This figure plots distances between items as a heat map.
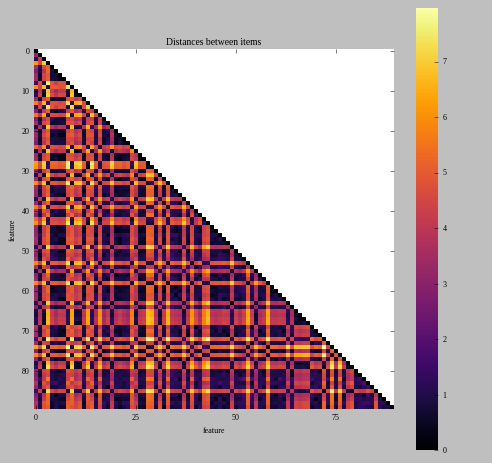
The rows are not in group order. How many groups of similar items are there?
3
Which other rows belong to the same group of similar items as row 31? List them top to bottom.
0, 2, 8, 10, 11, 14, 19, 25, 37, 49, 55, 63, 65, 66, 67, 68, 72, 78, 79, 85
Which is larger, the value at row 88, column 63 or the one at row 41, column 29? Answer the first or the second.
the second
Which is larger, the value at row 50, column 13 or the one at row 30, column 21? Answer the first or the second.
the first
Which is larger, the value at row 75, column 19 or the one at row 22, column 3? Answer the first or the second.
the second
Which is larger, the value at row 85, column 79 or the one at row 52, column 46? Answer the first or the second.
the second
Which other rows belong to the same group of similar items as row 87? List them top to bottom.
1, 4, 5, 6, 7, 12, 15, 17, 18, 20, 21, 22, 23, 26, 27, 30, 32, 34, 35, 36, 38, 40, 41, 44, 45, 46, 47, 48, 50, 51, 52, 54, 56, 57, 59, 60, 61, 62, 64, 69, 70, 71, 73, 75, 77, 80, 81, 82, 83, 84, 86, 88, 89
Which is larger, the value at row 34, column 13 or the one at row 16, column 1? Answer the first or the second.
the first
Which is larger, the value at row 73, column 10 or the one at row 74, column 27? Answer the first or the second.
the second
